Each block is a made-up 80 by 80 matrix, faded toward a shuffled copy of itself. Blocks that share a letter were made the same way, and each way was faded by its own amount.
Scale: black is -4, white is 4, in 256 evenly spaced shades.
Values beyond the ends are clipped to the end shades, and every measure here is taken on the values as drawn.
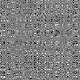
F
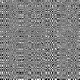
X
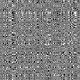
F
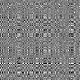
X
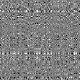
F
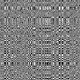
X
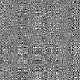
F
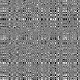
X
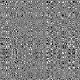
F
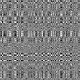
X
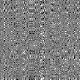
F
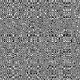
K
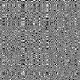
K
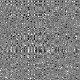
K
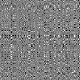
F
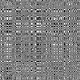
X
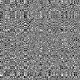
K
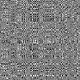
K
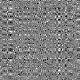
K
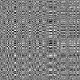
X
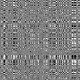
X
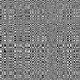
X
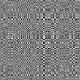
X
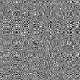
K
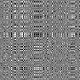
X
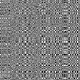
X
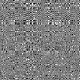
K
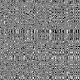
K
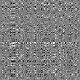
F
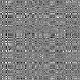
X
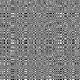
X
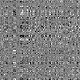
F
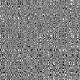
F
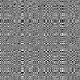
X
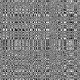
X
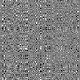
F
